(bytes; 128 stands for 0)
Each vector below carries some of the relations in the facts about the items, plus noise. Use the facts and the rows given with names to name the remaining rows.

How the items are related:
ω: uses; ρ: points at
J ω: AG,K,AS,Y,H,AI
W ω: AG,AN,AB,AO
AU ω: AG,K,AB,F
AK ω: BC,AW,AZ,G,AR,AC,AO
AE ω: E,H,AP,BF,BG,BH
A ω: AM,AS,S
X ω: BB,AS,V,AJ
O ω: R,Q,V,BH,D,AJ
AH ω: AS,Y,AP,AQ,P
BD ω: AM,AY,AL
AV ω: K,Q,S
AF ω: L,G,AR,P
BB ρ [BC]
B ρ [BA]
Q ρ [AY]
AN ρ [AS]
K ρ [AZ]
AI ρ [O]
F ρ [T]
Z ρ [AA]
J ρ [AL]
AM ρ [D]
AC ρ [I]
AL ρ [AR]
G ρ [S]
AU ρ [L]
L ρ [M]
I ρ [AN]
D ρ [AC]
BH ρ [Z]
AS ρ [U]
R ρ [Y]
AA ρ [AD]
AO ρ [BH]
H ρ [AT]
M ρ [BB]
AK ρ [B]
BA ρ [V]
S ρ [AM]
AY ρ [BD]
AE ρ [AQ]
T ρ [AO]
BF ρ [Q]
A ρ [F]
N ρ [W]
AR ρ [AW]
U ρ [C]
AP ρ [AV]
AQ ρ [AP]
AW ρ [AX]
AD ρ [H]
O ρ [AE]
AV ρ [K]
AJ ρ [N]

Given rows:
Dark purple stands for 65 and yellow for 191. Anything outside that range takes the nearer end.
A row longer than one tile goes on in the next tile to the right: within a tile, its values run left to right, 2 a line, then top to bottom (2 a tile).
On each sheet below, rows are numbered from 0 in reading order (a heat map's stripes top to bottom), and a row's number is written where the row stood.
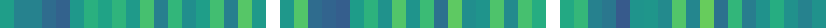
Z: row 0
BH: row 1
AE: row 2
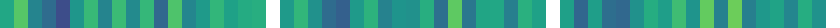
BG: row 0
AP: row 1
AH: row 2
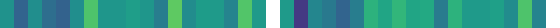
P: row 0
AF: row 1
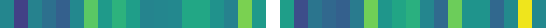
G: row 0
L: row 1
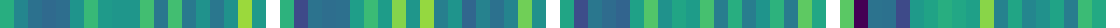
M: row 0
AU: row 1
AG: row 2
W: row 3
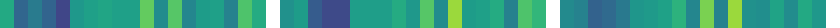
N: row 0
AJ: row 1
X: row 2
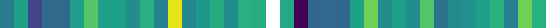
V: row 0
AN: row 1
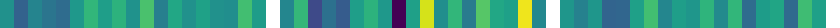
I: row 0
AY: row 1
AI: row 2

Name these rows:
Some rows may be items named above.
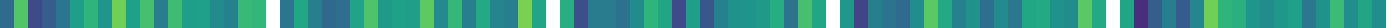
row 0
D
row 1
S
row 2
AZ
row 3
AC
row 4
AK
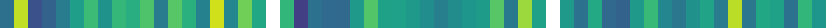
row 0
R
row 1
AO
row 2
AQ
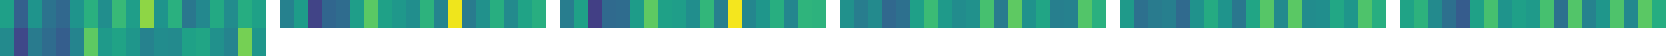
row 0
J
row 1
V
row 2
V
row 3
AS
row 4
AX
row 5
H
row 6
G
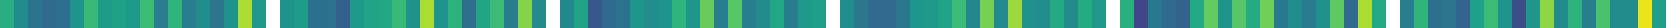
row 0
M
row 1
A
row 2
O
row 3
X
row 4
F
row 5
AM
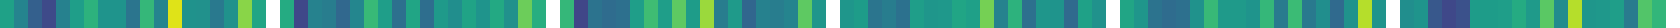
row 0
BB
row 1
AW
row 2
AU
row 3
AV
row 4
M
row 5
AJ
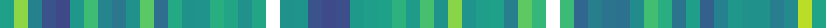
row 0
BF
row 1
AJ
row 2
BC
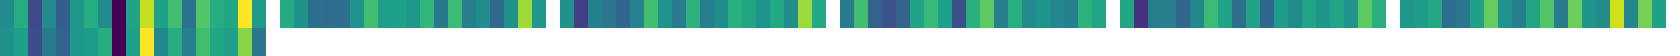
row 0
AL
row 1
M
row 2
AR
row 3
Q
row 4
AW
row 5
Y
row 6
BD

